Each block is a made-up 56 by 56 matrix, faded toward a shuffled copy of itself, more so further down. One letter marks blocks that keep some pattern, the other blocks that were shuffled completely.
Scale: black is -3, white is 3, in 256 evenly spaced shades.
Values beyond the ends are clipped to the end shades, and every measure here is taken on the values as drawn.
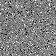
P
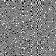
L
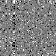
L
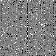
L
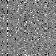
L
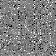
L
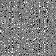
L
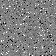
P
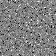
P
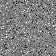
P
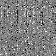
L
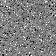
P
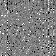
L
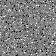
P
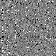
L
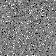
P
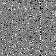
L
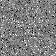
P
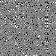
L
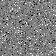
P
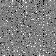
L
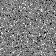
P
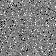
P
